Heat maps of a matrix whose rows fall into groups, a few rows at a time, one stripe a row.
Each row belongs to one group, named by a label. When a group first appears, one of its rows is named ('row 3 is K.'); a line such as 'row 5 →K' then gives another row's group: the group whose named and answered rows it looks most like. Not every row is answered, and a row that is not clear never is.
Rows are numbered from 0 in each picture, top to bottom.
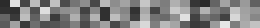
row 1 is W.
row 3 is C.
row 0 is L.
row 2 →W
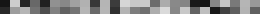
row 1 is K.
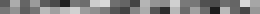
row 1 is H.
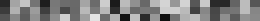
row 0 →K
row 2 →H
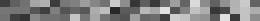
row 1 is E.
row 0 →W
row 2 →H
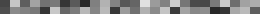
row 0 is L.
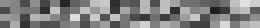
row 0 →E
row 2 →H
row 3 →C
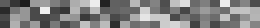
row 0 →H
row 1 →W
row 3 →K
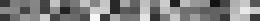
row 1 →E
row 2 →W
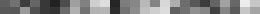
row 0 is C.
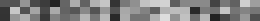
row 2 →K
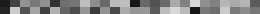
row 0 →W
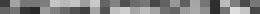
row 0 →H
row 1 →W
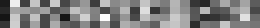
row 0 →L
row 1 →W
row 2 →L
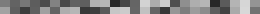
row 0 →E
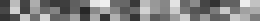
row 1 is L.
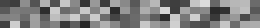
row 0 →W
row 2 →H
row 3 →L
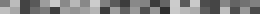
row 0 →H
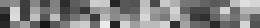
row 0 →E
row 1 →L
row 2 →L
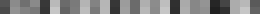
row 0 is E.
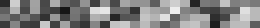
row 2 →E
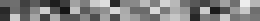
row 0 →C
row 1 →W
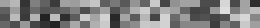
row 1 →C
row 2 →E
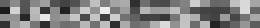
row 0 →W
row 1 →L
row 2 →H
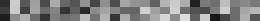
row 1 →L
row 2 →K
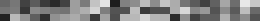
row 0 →C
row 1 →H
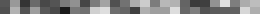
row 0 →C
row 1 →L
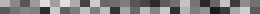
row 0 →H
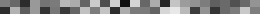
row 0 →H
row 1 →K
